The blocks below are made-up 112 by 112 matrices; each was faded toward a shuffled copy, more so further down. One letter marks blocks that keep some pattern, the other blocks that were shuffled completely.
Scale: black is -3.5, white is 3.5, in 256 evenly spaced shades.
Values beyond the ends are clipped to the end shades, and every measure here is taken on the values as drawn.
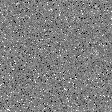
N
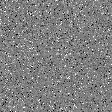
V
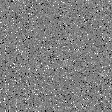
V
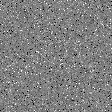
N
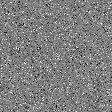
N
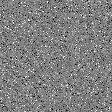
V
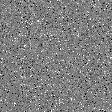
V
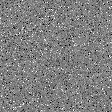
N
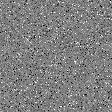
N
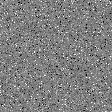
N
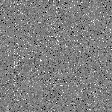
V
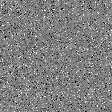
V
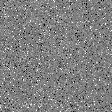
V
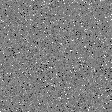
N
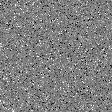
V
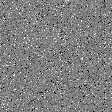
V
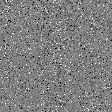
V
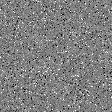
V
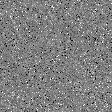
V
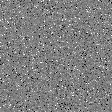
N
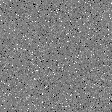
N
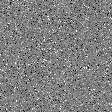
N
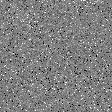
N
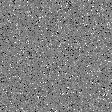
N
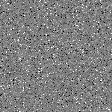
N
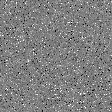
N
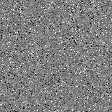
N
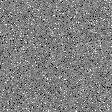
N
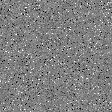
N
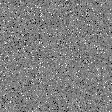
V
